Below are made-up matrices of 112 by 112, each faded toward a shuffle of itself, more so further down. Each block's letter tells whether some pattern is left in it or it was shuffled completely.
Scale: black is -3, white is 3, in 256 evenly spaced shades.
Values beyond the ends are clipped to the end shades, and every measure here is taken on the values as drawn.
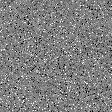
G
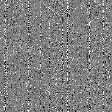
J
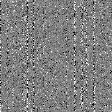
J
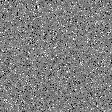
G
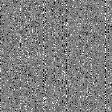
J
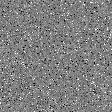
G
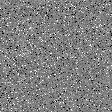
G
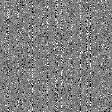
J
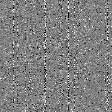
J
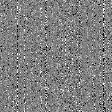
J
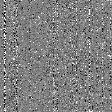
J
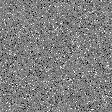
G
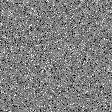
G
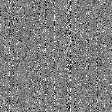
J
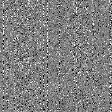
J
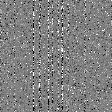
J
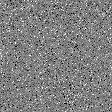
G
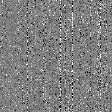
J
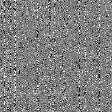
J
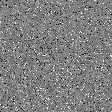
G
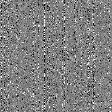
J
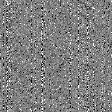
J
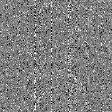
J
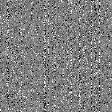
J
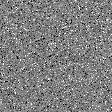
G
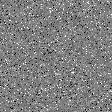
G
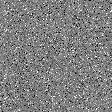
G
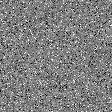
G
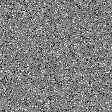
G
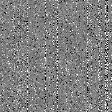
J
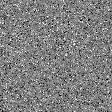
G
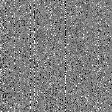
J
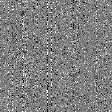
J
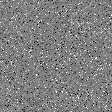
G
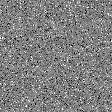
G
